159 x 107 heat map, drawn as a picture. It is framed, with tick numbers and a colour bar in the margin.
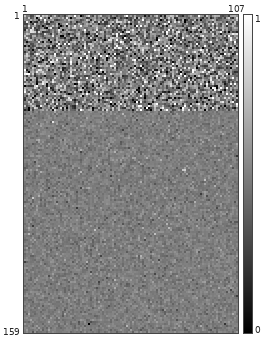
Stripes: none. Histogram: heavy tails on both sides. Slope: none. Seam: horizontal, 30% of the way down, the bottom part calmer. Grain: fine.
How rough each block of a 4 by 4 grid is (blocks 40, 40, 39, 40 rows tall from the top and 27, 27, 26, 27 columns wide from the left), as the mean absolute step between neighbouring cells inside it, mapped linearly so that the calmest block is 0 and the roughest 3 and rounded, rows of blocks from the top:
3 3 3 3 | 1 1 1 1 | 0 0 0 0 | 0 0 0 0
